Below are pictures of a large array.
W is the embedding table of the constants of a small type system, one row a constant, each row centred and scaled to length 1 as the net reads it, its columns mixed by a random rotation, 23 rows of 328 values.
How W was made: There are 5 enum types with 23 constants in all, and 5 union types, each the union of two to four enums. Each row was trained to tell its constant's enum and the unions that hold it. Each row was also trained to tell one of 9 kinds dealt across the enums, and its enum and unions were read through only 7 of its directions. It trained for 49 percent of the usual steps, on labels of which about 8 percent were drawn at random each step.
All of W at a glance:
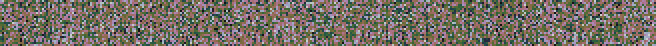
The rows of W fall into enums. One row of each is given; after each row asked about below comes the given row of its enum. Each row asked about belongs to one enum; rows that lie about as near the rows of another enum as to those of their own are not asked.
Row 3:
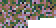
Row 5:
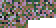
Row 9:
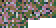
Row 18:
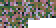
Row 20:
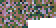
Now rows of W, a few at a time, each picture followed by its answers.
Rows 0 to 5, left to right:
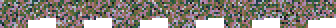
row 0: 5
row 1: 3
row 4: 5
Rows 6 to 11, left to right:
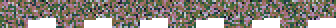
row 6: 9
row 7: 5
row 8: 18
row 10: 5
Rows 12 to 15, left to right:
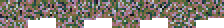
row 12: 3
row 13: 18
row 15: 3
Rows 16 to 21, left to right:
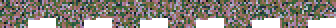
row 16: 18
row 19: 9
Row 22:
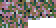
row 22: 9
